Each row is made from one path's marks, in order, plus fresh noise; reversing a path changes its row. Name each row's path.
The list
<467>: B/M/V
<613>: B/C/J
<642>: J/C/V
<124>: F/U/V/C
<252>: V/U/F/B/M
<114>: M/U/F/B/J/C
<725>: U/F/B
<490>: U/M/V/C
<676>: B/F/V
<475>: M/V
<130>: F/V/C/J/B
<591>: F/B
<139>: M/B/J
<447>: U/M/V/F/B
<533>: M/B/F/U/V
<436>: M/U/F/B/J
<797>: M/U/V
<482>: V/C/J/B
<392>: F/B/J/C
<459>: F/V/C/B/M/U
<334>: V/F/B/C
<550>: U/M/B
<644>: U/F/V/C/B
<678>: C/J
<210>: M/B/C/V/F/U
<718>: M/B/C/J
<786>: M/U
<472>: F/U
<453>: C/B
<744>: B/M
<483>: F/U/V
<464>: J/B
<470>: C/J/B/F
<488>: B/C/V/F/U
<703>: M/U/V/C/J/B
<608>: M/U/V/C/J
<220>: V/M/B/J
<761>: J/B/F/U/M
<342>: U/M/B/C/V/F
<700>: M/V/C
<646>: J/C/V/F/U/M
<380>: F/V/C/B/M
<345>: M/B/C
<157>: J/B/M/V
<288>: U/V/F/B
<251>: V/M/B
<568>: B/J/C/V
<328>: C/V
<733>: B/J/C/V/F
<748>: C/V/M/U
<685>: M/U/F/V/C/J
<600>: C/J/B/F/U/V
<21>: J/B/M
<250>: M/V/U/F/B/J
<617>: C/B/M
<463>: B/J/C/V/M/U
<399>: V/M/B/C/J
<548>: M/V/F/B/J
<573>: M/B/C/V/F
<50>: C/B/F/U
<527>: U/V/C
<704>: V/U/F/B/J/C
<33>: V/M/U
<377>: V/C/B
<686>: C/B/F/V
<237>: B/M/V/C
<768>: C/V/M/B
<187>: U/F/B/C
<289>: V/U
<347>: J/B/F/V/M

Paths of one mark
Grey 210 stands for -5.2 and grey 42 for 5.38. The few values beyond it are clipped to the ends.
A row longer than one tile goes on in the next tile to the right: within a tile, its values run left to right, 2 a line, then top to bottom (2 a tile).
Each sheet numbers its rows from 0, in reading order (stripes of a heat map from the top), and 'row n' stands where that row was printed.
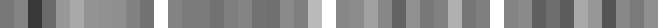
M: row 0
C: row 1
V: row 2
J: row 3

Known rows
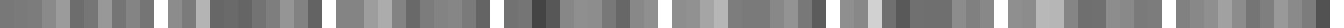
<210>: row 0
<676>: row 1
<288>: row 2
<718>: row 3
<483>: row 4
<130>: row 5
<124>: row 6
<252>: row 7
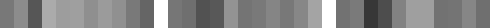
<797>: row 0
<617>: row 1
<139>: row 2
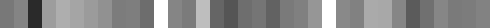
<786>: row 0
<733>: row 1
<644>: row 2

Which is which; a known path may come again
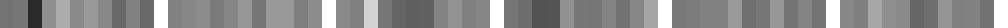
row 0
<550>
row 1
<700>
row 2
<334>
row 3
<617>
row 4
<210>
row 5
<459>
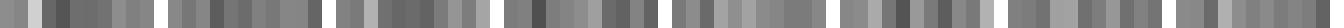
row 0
<130>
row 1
<591>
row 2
<377>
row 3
<761>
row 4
<608>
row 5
<642>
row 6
<342>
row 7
<472>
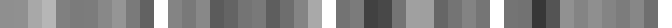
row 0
<483>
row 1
<470>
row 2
<21>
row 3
<744>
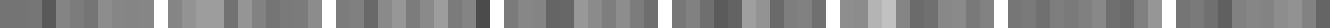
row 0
<237>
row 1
<646>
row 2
<533>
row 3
<220>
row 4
<157>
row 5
<124>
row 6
<463>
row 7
<467>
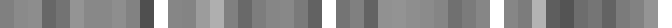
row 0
<548>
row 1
<288>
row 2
<703>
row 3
<733>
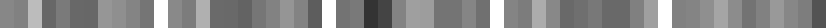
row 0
<380>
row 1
<676>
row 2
<139>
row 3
<600>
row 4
<252>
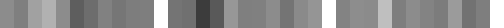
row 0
<644>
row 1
<345>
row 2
<289>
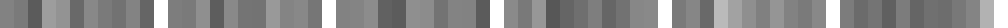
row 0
<725>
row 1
<573>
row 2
<347>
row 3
<392>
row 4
<490>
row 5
<453>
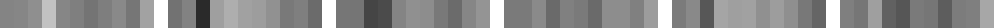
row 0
<527>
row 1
<786>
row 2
<718>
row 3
<768>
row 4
<797>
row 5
<568>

